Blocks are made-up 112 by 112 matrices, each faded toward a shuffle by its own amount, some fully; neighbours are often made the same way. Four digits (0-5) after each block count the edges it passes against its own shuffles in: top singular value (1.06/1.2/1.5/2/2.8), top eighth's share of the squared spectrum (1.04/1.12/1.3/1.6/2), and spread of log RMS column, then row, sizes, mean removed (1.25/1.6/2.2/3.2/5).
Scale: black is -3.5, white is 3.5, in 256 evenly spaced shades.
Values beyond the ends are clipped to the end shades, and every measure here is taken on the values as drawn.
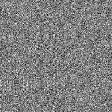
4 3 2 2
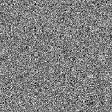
3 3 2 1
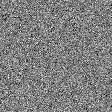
0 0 0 0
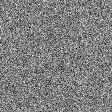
0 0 0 0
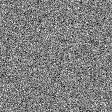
0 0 0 0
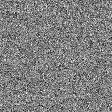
2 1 0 0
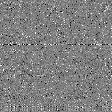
4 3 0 2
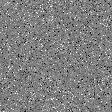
2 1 0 0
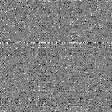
4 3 1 2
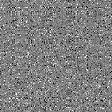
4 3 2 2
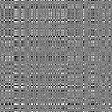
5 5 4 4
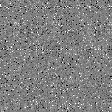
4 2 1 2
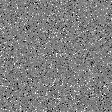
2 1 0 0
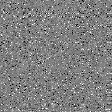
4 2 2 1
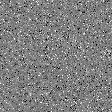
3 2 0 0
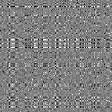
5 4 3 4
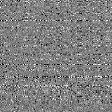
4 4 2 3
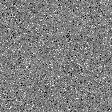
1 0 0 0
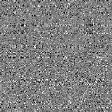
4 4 2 3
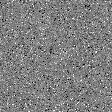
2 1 0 0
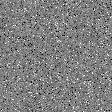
2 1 0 0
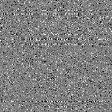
4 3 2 3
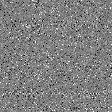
3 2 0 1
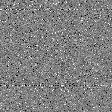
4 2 0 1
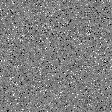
2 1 0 0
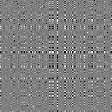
5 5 4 4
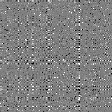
5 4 3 3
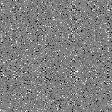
4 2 1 1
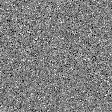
0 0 0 0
